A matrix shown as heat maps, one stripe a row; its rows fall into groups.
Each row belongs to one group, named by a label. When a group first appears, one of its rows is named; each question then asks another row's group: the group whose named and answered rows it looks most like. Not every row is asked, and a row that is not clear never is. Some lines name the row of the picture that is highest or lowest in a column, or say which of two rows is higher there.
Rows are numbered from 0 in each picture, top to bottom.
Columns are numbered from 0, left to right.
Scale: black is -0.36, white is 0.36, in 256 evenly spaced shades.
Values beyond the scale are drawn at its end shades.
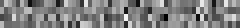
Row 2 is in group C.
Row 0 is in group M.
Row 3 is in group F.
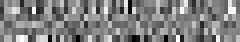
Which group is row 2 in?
M
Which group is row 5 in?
M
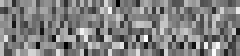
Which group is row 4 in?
F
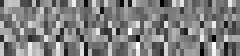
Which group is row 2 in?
C
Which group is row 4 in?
F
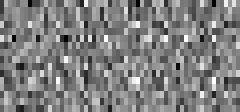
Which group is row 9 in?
M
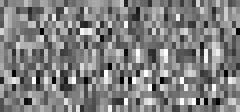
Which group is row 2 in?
M
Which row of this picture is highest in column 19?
15
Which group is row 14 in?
C
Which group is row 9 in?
F
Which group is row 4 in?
F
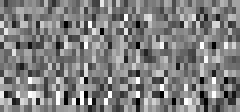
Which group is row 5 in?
F
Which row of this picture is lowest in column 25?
4
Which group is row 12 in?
F
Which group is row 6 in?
M
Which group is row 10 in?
M
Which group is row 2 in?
C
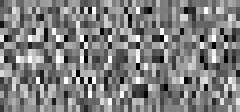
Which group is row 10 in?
F
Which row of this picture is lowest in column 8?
4
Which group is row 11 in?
C
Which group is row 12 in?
C
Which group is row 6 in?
M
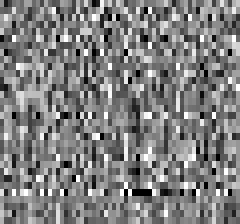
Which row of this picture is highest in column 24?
19
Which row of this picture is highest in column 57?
11
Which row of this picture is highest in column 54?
27
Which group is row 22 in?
C
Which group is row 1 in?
C
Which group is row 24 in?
M
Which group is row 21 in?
C
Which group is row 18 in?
M
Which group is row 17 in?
M
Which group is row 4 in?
F
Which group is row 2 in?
F
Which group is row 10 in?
C
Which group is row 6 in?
C
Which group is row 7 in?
F
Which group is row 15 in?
M
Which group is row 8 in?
C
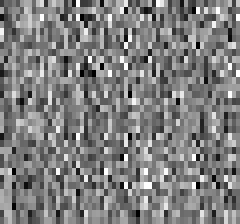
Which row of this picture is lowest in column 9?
8
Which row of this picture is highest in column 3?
13
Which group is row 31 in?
M
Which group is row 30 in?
M
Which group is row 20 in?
C
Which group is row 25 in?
M
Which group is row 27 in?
F
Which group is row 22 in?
C
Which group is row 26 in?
C
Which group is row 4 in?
F
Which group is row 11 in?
C
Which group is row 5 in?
F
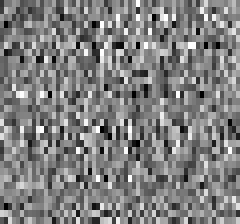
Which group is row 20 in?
M
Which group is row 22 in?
M
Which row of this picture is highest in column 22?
13
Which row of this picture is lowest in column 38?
2
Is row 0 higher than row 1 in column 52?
Yes
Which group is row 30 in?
F
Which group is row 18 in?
F
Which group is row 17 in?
F
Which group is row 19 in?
F
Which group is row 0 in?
C
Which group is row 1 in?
M
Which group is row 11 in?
C
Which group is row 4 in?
C
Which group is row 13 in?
M
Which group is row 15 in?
M
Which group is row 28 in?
M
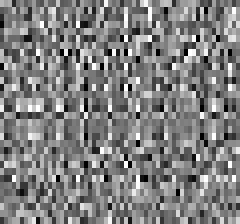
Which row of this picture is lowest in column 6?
5
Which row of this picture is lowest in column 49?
5
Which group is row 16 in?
M
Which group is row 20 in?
C
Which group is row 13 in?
C
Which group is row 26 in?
C
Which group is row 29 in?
F
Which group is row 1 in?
C
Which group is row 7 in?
F
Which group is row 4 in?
M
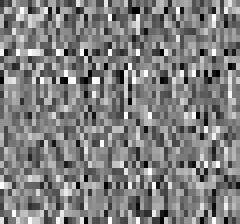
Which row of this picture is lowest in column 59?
26
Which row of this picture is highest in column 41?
7
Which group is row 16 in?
C
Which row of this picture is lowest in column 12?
1
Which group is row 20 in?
F
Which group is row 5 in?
M
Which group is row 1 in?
M
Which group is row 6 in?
F
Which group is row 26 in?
F
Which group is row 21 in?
M
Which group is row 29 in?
M
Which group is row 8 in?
M
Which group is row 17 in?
C
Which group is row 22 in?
M
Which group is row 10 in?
C
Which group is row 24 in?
C
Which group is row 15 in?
C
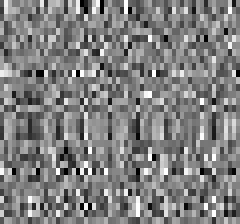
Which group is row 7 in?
F
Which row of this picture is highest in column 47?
24
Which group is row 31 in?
M
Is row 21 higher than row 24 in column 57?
Yes
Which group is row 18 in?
M
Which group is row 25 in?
M
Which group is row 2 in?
M
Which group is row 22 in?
C
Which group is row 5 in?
C
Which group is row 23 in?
F
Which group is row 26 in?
C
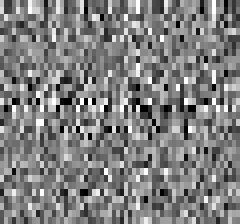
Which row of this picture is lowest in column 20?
27
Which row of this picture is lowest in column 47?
15
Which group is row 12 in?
M
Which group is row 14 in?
C
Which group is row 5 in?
F
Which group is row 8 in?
C
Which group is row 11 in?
C
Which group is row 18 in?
F
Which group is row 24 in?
C
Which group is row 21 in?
C
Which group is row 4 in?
C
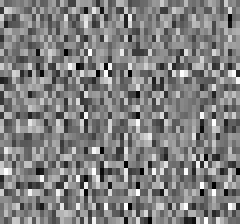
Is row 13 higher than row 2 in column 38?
Yes
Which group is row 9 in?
F
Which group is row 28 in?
C
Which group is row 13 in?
M
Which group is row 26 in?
M
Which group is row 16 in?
M
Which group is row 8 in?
M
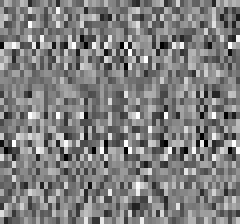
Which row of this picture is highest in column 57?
6
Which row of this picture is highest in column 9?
21
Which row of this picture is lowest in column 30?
6
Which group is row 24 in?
C
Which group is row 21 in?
F
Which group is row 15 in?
C
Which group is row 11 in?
F
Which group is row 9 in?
F
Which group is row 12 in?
C
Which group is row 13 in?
C
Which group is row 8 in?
C
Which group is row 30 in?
F
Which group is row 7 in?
F
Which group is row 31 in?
F
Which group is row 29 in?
M
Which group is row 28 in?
C
